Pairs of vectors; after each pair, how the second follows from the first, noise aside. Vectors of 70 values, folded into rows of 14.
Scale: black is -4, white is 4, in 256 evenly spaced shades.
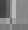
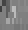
partly zeroed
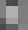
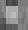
copied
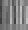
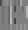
partly zeroed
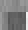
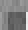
copied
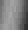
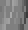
partly zeroed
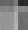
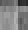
copied
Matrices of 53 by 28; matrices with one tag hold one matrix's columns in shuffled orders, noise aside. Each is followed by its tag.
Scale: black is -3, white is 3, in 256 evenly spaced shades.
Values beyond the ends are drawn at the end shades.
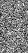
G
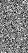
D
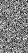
D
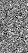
G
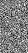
G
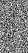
G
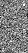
G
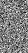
D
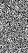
D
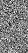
D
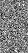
G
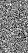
G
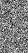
D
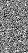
G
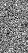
G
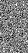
G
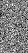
G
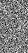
D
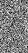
D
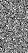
D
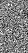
G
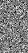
D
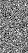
G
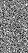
G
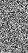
D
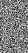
D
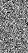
D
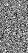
G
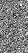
G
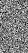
D
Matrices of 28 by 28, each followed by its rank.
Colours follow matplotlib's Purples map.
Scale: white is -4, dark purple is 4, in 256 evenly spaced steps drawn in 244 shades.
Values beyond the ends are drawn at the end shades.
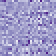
five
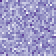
full rank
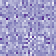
five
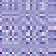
two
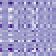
two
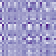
two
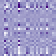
two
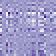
three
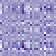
three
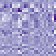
three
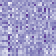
five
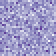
full rank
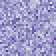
full rank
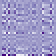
two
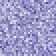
full rank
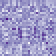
five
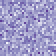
full rank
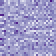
five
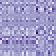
three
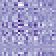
three
